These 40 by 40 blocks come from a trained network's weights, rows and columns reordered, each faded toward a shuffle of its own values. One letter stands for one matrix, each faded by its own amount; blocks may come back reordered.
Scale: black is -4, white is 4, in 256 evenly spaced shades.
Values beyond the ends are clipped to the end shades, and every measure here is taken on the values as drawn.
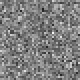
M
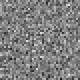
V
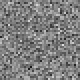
M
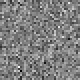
V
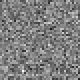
M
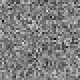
M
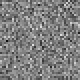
M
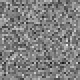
V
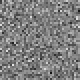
V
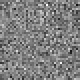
M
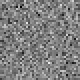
V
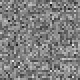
M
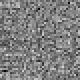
M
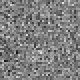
V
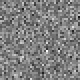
M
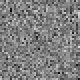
V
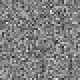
M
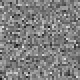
M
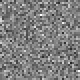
V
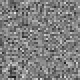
M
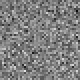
M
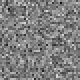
M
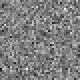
V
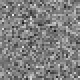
V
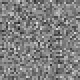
M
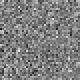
M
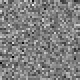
M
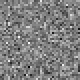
V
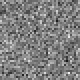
V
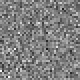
V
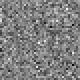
V
